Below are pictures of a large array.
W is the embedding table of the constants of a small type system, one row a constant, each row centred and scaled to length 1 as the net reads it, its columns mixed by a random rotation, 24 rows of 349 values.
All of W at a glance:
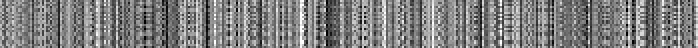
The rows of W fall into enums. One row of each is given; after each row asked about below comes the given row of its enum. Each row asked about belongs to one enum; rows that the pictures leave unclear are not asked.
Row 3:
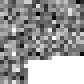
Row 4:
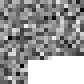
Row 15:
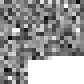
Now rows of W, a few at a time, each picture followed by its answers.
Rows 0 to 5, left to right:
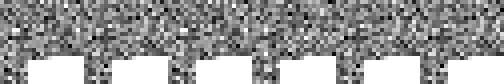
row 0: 15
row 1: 4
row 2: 15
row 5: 4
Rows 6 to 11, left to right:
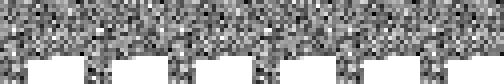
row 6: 3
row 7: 15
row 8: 3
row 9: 15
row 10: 3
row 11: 3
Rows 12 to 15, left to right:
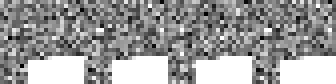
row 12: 4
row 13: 15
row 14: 3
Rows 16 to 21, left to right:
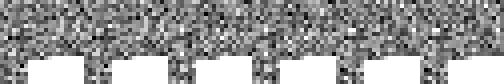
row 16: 4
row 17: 4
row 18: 3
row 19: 3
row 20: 15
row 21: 15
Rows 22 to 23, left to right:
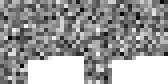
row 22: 4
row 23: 3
